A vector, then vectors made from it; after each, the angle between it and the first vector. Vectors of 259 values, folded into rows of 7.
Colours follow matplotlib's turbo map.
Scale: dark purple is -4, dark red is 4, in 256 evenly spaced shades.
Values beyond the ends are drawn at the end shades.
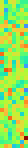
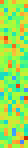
partly aligned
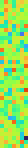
nearly opposite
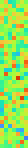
partly opposed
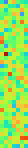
partly aligned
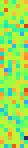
nearly opposite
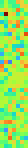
partly opposed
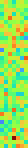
orthogonal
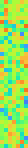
nearly opposite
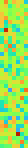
partly opposed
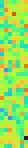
nearly opposite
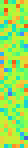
nearly opposite
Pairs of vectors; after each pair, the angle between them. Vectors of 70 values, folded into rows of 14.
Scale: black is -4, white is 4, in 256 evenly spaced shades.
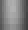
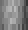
nearly parallel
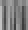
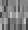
orthogonal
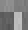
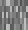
orthogonal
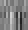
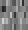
orthogonal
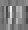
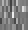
orthogonal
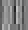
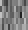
partly opposed
